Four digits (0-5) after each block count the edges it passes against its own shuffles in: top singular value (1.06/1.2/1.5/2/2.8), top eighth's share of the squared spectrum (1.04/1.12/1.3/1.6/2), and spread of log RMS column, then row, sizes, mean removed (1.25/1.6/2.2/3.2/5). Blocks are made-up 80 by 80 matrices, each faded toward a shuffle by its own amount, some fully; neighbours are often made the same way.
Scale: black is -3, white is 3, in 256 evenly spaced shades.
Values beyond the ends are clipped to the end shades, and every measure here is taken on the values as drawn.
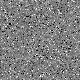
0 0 0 0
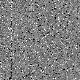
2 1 1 0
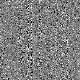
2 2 3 0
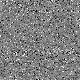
0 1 0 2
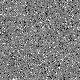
0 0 0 0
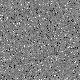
0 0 0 0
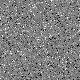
0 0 0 0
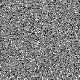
3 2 1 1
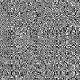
4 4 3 3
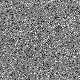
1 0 0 0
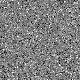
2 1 0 0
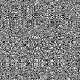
4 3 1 2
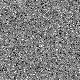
0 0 0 0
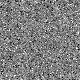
0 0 0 0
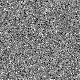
0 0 0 0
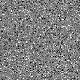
3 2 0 1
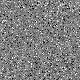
1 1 0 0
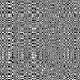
5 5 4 4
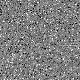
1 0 0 0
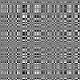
5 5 5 5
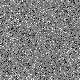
2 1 0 0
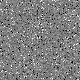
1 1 0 0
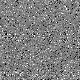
1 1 1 1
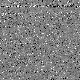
2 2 0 2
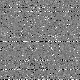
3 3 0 3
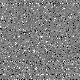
2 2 0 2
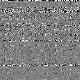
3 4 2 4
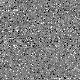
1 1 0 2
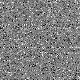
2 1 0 2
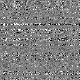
2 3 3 4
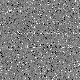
1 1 0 1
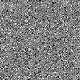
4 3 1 1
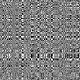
5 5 4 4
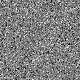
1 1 0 0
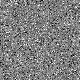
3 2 0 0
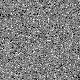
2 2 0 0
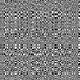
5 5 4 4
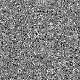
3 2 1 1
